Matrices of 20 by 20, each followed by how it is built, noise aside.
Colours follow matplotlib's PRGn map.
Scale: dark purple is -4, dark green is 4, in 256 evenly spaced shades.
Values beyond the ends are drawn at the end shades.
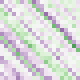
Toeplitz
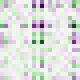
low rank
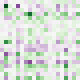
low rank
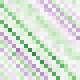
Toeplitz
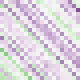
Toeplitz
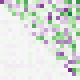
upper triangular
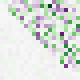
upper triangular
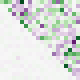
upper triangular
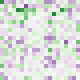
low rank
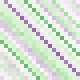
Toeplitz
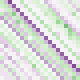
Toeplitz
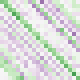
Toeplitz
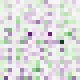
low rank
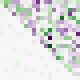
upper triangular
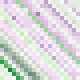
Toeplitz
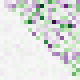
upper triangular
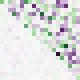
upper triangular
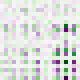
low rank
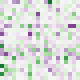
low rank
